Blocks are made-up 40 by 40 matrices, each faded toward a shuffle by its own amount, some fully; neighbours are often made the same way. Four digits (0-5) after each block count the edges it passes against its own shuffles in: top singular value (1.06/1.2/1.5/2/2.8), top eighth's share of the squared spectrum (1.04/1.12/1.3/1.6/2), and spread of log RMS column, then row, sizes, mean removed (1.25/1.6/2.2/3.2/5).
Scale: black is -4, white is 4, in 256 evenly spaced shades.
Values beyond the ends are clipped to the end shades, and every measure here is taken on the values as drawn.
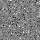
1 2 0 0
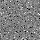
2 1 0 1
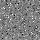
0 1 0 0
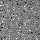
0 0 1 0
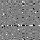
4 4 1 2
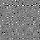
4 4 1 2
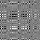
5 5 3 3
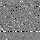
3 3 0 2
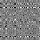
4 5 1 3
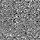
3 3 0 1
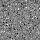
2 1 0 0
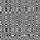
4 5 3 3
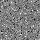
1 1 0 0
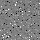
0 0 0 0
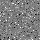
0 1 0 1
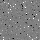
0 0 0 0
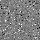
0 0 0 0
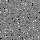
0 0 0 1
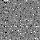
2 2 1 1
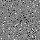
2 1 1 0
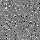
3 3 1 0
